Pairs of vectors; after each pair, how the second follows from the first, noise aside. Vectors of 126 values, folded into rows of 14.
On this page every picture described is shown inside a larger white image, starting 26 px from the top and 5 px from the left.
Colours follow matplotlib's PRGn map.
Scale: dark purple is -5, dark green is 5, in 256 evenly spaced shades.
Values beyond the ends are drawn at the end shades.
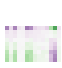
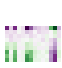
scaled up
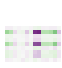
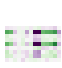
scaled up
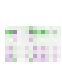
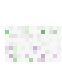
partly zeroed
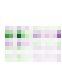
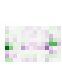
wrapped around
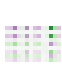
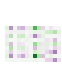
wrapped around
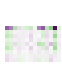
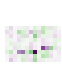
wrapped around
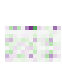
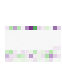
partly zeroed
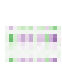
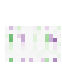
partly zeroed
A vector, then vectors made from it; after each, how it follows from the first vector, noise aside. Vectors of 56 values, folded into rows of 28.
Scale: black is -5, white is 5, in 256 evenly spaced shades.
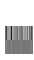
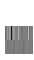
partly zeroed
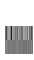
copied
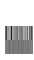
copied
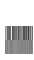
negated
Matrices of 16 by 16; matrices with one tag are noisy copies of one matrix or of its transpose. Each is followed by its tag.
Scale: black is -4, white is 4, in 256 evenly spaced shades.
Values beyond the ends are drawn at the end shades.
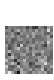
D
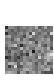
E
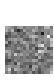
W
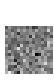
D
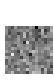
E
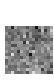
E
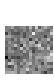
E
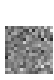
D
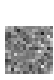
W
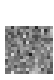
E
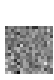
D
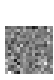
D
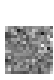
W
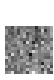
E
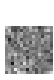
W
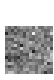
E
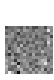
D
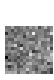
E
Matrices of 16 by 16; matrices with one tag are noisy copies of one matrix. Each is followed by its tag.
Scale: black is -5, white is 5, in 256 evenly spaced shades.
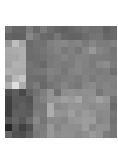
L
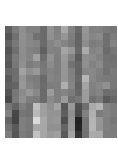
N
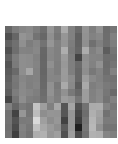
N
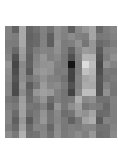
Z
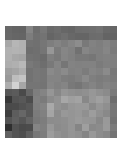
L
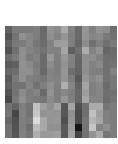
N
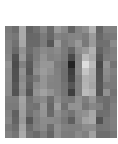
Z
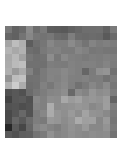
L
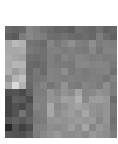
L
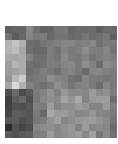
L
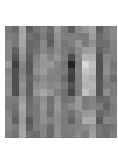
Z
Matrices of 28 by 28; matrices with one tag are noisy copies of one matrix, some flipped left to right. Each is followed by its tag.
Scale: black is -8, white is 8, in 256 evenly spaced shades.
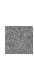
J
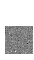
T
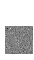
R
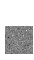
J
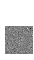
R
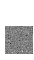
T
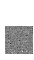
T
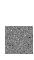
J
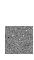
J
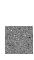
J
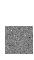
J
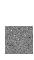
J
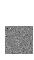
R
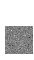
J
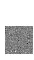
T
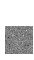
J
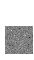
J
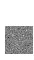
J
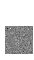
R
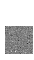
T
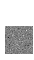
J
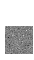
J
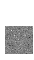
J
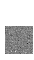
T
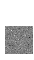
J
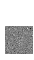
R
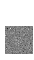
R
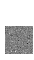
T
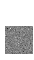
R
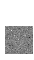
J
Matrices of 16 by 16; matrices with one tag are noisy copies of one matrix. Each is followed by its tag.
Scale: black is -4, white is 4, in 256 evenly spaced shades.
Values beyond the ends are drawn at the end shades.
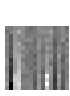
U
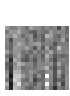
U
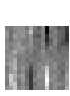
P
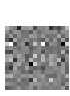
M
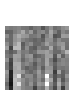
U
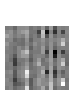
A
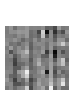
A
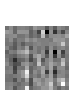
A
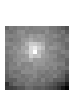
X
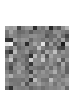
M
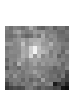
X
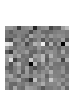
M
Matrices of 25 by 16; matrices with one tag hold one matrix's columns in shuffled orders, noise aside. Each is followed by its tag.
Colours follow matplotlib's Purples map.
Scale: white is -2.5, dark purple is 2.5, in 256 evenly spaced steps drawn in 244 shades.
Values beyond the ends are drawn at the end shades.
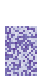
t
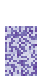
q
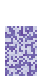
q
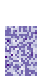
q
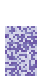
t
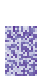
q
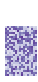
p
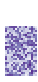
t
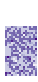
p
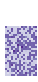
t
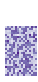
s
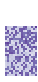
p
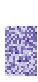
p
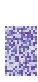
p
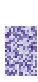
q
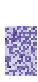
p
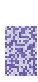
s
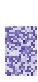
p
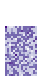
q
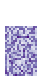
s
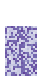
s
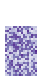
t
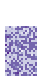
t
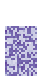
s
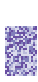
p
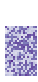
t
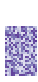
q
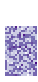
t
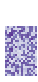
q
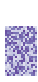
p
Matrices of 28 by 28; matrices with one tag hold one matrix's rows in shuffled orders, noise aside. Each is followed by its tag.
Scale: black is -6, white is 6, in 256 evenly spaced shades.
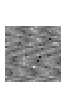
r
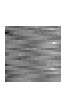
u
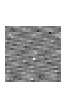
r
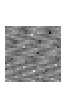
r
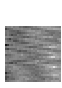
u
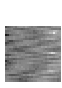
u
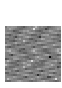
r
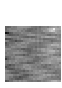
u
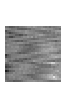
u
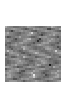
r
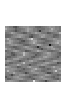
r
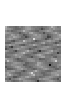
r
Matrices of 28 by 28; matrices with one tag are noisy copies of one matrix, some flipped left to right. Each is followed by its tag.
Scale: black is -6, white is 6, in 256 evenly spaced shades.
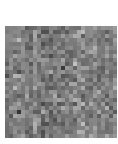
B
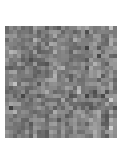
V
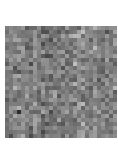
B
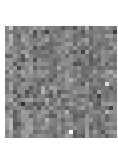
V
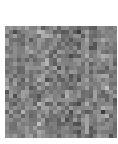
B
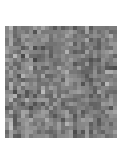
V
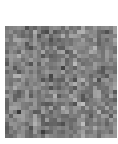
B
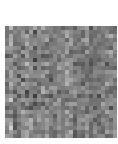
V
